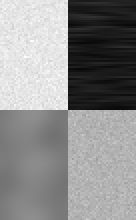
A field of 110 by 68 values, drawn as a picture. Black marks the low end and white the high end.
The table splits into 2 rows of 2 panels. Panel 1,1: very high, fine-grained, faint in contrast. Panel 1,2: very low, streaked across, faint in contrast. Panel 2,1: middling, smooth, faint in contrast. Panel 2,2: high, fine-grained, faint in contrast.
